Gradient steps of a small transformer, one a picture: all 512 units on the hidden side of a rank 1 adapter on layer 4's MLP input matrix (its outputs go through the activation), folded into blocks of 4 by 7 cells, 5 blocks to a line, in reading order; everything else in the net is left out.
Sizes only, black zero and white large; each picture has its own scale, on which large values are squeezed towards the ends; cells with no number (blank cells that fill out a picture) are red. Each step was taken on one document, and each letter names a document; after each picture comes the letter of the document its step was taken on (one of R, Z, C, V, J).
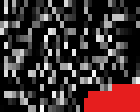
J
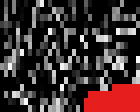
J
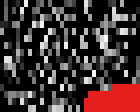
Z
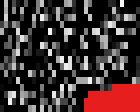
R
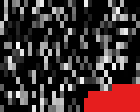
J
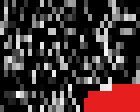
J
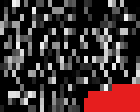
J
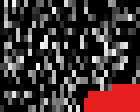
R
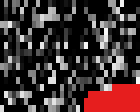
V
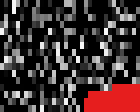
R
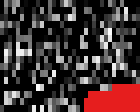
V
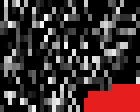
Z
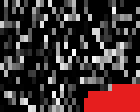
Z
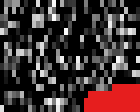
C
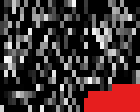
V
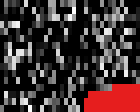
C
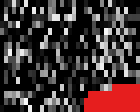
C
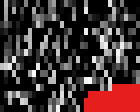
V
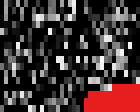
V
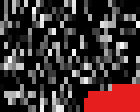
J
